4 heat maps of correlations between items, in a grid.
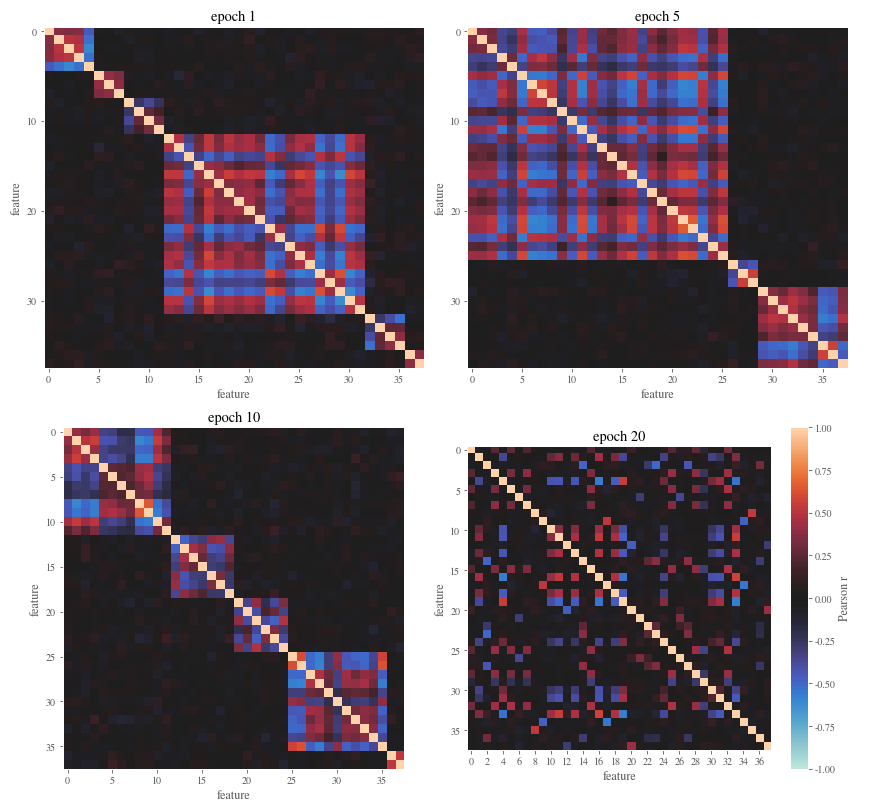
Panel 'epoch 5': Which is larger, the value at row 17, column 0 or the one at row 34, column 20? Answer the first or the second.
the second
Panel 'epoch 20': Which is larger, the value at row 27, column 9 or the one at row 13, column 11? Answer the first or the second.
the second
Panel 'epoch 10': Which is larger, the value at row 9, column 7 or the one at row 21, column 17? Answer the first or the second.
the first
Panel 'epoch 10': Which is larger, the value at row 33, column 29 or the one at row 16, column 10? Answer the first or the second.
the first
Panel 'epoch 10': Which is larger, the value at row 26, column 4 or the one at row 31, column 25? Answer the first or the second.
the first
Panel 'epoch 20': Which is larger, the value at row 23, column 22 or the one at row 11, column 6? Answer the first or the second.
the first
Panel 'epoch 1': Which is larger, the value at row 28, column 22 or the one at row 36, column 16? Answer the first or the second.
the first
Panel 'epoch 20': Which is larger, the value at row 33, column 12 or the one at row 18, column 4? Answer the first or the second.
the first
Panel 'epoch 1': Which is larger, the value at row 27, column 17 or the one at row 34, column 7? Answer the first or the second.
the second
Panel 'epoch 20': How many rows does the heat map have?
38
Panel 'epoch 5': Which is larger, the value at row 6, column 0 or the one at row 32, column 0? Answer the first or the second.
the second
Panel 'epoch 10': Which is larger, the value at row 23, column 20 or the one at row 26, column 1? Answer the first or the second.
the first
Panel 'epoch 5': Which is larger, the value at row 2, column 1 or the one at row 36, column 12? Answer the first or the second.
the first
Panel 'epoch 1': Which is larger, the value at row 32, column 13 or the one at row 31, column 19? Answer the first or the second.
the second
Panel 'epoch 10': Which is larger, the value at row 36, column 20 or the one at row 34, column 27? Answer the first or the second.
the second
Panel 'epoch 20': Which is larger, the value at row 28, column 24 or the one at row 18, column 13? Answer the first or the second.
the second
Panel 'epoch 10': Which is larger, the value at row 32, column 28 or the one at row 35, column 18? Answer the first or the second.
the first
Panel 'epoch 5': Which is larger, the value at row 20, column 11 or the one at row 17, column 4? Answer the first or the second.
the first
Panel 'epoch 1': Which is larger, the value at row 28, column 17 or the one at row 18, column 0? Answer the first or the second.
the second
